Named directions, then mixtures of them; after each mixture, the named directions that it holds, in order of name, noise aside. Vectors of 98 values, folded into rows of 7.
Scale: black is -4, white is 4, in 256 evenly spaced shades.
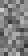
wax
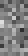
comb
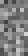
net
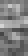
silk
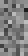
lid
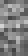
net, silk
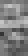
silk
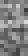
lid, silk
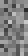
lid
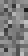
lid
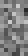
lid, silk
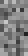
net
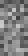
comb, net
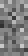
comb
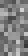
net, wax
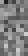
net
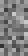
lid, wax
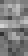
silk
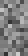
wax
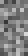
net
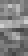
silk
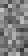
wax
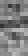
silk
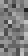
lid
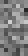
lid, silk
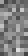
comb, net
